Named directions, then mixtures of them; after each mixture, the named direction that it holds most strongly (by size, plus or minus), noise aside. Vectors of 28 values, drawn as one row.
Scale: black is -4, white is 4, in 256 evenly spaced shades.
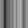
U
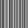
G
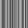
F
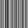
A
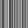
G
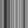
U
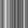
U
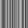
F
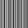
A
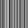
G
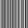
F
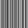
A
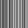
G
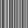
G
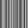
F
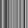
F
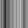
U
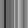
U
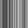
U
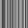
F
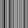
A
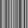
F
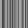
F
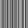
F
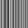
G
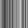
U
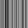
A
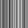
G
